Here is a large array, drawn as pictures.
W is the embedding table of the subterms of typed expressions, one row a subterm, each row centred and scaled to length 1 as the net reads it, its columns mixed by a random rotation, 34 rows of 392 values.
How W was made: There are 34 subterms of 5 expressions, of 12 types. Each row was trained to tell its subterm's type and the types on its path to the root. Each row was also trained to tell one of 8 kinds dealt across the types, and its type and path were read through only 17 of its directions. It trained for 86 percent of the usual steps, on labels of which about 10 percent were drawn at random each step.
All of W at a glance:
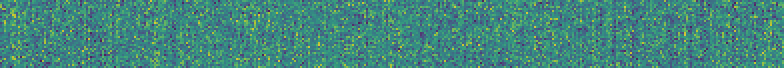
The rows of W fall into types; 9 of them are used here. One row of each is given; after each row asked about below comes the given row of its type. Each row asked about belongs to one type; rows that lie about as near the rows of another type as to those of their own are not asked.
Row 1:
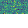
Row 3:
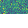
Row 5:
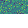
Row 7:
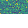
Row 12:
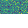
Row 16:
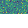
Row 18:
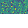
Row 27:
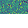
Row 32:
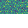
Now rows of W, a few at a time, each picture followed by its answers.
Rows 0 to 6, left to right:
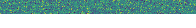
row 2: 18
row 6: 12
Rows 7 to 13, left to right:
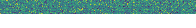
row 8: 7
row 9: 3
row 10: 16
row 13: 27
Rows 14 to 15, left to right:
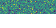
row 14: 12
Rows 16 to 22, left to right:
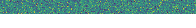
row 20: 27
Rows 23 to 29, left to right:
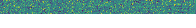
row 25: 27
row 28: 12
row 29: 16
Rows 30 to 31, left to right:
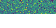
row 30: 3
